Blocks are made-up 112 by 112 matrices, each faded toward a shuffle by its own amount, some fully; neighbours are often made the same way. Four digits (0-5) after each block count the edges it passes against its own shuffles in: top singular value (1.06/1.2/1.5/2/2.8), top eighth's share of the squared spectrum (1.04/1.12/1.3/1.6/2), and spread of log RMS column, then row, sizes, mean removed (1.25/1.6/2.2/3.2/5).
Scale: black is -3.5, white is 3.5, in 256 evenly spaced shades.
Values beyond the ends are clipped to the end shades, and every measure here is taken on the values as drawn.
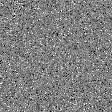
0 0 0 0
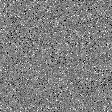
0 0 0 1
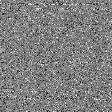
1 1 0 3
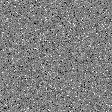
0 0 0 0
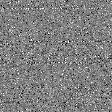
1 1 0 2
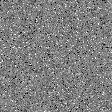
0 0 0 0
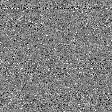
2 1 0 3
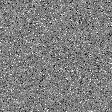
0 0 0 0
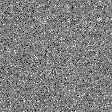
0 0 0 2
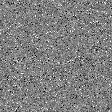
1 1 0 2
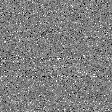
1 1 0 2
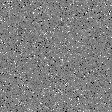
0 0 0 0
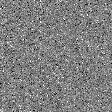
0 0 2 0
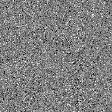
0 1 2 0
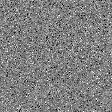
0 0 1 0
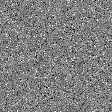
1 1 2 0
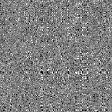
4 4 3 2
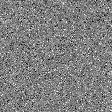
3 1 0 0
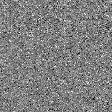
3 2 1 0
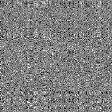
4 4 2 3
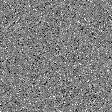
2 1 0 0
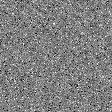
1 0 0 0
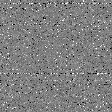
2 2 0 2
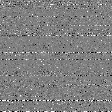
3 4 0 4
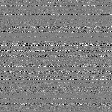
3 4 0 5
